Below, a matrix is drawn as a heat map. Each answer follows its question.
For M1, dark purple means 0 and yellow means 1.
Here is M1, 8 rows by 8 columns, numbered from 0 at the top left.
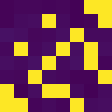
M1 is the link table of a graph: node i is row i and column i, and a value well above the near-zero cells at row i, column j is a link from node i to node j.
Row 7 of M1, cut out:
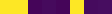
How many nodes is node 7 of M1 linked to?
3
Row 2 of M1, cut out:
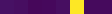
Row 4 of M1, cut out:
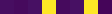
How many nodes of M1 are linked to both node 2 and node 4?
0
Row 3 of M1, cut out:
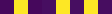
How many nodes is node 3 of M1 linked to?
3
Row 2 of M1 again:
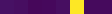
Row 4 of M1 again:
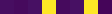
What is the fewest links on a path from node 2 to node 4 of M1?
5
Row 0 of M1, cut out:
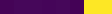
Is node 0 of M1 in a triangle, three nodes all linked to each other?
no
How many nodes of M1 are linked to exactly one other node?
1
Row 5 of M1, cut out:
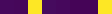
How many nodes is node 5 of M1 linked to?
2
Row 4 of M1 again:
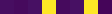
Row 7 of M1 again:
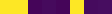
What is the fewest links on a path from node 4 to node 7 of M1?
3
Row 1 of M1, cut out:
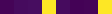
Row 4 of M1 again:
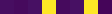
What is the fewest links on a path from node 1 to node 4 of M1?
2
